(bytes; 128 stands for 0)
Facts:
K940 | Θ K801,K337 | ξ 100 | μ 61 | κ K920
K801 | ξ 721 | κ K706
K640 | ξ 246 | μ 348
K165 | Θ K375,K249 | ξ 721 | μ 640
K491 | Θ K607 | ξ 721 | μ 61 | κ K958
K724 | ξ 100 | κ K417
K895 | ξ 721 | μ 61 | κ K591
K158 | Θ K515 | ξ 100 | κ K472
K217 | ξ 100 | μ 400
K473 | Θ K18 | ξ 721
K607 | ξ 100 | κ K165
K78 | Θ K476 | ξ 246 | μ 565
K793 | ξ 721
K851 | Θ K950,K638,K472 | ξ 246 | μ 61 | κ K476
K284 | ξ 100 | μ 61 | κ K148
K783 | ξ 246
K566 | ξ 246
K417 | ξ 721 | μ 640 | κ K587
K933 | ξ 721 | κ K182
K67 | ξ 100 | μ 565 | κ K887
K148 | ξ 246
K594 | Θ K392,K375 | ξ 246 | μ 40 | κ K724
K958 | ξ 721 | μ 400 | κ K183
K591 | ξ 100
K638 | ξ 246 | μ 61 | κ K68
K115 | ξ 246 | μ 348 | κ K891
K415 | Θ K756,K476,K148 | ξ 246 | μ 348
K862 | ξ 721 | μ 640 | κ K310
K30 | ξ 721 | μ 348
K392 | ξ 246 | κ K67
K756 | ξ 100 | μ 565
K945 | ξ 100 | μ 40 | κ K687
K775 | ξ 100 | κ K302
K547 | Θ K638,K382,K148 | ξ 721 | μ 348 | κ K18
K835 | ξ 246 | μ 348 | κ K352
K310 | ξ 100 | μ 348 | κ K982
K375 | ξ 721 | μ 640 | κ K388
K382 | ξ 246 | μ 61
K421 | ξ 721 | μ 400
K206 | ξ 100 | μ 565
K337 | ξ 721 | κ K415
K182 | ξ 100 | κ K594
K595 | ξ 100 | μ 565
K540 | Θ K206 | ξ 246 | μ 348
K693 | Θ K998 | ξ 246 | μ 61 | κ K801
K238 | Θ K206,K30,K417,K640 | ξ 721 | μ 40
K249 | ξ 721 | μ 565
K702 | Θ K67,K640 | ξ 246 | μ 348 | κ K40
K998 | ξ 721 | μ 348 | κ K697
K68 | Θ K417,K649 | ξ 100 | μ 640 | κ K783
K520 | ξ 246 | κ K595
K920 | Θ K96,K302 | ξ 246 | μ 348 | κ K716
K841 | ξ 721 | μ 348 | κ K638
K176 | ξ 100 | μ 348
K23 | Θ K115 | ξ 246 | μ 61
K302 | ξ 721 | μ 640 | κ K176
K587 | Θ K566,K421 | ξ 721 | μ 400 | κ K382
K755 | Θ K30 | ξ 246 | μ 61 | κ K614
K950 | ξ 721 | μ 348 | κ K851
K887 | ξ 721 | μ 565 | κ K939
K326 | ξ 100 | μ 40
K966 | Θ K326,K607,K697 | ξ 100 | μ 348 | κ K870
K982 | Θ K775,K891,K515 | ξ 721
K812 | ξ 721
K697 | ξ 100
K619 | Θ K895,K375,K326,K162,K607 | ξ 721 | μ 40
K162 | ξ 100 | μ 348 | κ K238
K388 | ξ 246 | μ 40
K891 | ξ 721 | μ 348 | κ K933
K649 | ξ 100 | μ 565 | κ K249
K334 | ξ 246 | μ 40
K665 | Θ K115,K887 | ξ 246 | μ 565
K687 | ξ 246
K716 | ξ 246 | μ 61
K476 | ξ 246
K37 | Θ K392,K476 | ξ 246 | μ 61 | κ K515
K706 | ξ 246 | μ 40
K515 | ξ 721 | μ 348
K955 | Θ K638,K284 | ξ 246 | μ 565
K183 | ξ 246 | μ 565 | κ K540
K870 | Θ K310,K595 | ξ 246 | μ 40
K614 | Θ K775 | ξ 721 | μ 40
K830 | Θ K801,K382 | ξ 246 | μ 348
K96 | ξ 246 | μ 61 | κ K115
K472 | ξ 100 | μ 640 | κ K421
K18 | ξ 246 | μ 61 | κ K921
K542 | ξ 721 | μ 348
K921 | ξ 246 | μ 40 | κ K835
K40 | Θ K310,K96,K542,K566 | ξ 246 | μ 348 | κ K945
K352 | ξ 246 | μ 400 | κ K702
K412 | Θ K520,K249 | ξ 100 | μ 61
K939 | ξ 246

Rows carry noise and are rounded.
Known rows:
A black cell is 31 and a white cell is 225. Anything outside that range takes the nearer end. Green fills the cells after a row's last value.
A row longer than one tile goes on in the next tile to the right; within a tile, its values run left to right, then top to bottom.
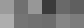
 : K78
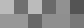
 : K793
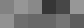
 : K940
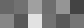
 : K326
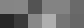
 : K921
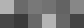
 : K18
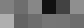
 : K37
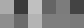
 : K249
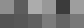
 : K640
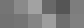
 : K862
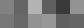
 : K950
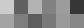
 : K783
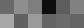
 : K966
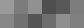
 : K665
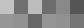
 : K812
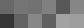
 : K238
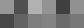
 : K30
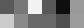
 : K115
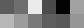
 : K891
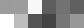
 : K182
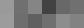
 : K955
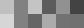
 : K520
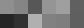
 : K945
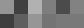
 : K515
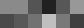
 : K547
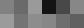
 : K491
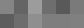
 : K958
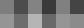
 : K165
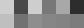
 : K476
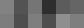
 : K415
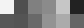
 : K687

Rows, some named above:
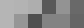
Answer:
K158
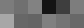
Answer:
K37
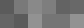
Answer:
K334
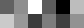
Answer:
K96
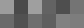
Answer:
K716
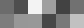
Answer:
K417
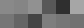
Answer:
K755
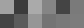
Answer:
K515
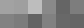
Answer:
K649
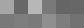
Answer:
K887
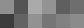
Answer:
K421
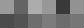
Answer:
K640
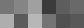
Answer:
K162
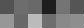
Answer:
K619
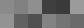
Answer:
K693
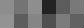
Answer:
K412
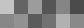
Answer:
K982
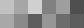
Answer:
K775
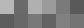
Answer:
K595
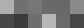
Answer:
K18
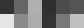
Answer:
K594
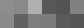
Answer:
K284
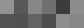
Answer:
K540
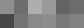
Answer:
K302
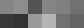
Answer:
K921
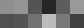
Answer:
K547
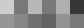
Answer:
K591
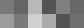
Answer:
K375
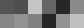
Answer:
K587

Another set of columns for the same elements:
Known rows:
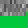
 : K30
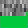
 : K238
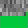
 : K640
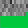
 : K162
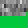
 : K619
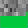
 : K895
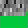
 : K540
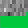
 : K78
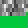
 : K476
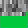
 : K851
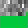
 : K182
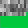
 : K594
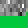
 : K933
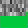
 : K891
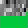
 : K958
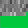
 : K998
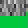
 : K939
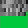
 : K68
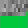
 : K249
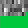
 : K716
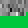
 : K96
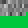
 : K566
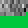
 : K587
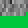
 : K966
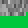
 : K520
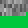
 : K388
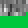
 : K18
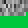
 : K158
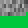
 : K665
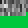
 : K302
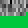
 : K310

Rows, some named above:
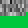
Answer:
K891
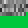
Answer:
K887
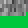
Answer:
K23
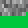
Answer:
K326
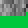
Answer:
K217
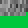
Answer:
K165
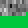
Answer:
K945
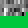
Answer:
K940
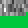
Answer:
K382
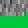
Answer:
K515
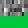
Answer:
K716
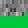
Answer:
K755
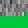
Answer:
K515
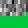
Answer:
K693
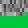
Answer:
K115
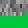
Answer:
K415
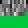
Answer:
K862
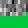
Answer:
K693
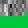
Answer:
K687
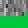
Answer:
K284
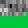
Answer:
K921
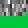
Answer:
K982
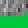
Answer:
K595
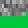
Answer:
K326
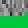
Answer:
K607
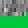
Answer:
K37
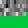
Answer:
K491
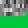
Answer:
K183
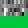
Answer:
K940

